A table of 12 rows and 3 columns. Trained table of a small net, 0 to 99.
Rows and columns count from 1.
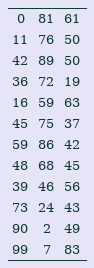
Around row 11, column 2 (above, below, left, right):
24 7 90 49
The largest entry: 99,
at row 12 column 1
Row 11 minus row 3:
48 -87 -1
